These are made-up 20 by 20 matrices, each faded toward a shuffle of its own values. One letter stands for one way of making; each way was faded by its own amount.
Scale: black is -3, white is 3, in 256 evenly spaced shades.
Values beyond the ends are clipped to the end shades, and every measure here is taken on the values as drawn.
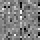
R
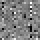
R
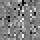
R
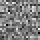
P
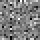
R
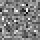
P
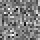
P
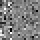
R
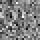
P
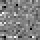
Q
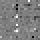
Q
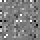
Q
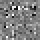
Q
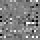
Q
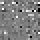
Q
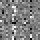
R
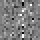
R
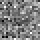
P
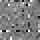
Q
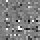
Q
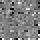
Q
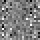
R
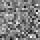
P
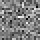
P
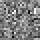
P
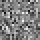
P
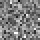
P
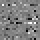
Q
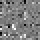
Q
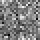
P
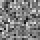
P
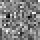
P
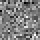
P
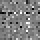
Q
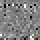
Q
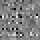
Q
